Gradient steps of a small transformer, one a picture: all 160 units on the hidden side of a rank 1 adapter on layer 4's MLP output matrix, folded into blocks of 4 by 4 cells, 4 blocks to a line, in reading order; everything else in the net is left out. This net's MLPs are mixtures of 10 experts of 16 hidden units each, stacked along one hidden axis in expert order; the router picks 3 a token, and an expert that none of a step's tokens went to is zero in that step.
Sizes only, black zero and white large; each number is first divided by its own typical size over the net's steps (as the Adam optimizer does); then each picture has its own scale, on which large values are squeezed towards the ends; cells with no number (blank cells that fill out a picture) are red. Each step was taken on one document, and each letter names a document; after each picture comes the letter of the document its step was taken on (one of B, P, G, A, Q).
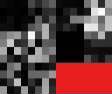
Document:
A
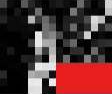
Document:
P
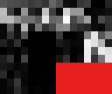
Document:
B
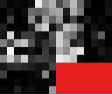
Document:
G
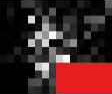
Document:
P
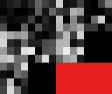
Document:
G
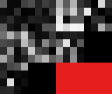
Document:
G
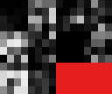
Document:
A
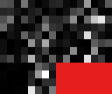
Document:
P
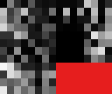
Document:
A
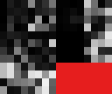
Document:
A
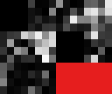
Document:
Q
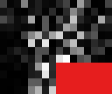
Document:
P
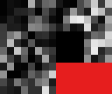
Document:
A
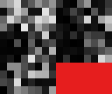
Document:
B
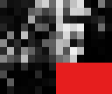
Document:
G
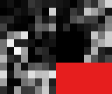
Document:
Q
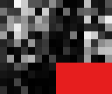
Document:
B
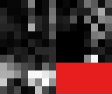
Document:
Q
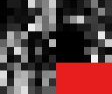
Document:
A
